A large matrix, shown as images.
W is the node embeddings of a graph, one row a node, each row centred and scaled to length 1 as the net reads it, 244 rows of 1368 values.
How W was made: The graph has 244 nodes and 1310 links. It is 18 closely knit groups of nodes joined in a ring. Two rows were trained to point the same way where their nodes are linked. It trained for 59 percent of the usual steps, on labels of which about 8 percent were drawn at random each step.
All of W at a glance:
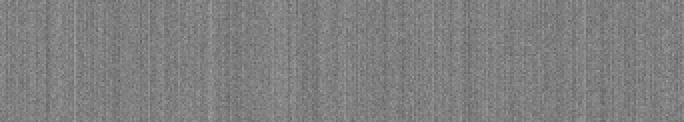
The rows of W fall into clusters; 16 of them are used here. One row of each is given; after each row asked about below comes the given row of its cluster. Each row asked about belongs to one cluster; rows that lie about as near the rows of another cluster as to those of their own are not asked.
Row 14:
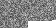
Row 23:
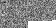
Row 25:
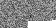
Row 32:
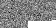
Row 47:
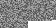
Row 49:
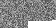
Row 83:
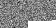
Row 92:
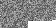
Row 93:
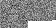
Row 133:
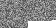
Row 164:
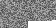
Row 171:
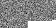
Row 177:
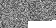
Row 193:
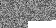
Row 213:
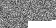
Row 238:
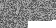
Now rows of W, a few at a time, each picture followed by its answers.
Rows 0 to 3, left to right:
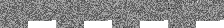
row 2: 32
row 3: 193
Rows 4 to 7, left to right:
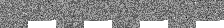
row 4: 47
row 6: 133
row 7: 171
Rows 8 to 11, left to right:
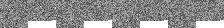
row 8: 133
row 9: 93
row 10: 49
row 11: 25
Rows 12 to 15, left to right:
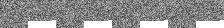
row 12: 171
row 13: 93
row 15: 133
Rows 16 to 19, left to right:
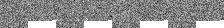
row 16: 14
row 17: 213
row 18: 49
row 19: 47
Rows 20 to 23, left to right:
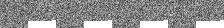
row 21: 32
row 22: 193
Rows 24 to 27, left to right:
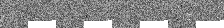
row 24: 49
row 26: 93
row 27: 32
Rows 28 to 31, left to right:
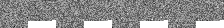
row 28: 177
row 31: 47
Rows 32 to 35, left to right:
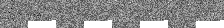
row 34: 47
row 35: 25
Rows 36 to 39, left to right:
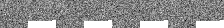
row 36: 238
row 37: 25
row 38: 83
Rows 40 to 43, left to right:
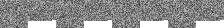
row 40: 177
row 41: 133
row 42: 83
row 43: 92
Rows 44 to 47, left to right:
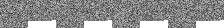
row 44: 164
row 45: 83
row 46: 177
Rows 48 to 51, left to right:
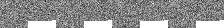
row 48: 93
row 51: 32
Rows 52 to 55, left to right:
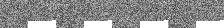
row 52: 93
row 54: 47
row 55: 193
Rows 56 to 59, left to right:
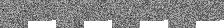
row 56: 49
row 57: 49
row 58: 238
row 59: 177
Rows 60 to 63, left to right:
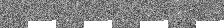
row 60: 14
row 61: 164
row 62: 164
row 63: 49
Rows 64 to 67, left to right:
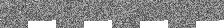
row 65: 23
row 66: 49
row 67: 23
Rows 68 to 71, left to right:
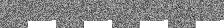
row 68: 133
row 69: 47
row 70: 238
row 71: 238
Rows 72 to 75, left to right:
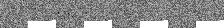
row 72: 238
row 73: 14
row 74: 25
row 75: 83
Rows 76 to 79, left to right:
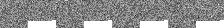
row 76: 93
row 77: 25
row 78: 92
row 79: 193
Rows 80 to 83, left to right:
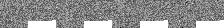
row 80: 238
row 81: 177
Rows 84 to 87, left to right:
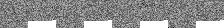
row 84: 25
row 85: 171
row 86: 171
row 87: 177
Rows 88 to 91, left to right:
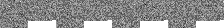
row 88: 93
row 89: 193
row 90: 14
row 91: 193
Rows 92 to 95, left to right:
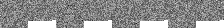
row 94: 238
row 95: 164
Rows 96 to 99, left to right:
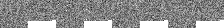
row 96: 238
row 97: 14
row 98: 238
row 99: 213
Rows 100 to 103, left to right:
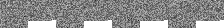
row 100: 23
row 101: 171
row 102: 14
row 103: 32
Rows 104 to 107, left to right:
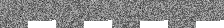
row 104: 238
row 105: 92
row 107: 25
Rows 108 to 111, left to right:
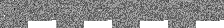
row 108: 83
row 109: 213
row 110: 32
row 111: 32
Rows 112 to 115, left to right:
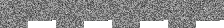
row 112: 25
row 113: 14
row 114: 164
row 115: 133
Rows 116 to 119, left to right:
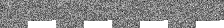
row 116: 171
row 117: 32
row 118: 133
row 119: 47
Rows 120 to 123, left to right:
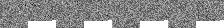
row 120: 171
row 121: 164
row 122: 92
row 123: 177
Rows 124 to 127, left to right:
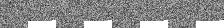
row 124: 193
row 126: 14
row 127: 32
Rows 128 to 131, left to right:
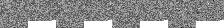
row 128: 164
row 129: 164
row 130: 213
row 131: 93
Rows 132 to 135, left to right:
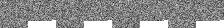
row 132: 193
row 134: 213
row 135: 164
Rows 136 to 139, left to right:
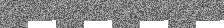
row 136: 25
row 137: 32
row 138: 93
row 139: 171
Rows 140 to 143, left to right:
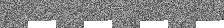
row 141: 47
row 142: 49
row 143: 47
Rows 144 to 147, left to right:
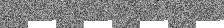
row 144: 14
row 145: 93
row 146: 92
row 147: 92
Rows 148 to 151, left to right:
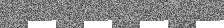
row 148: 47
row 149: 164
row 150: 47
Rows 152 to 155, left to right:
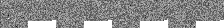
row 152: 32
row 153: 177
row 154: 25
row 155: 93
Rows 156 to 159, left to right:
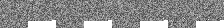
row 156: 164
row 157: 25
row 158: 164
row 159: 14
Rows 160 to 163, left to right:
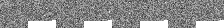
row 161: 23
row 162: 164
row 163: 23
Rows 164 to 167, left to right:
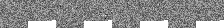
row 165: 92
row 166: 49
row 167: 83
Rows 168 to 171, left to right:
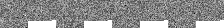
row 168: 164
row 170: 133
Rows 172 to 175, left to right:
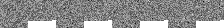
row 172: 92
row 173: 25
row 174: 93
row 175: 47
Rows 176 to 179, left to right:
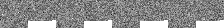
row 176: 92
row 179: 83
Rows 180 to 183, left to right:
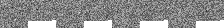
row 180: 32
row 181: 171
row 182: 177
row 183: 177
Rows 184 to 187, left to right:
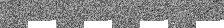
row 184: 23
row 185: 193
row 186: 238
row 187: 49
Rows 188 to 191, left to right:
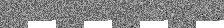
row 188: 14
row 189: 23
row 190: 14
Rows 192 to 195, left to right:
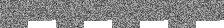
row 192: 23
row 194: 47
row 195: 171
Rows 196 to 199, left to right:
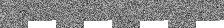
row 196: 49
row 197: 47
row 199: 164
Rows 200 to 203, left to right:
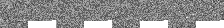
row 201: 193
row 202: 133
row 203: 47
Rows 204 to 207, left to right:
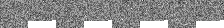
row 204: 32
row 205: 14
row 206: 23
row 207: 23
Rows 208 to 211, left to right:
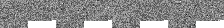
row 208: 32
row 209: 193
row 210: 49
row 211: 213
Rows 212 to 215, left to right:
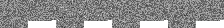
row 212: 133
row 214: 171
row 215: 238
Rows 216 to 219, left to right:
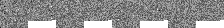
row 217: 25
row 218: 32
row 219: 238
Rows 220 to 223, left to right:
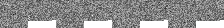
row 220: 171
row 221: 213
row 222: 177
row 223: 83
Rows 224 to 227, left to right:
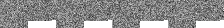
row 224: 49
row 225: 177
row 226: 193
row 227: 92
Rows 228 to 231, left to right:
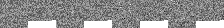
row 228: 23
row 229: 193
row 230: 49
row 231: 47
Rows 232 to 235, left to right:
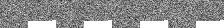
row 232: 171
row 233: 93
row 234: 25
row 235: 177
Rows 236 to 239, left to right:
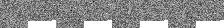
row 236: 177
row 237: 213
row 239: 93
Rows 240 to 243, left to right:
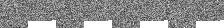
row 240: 133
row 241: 25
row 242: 14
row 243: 177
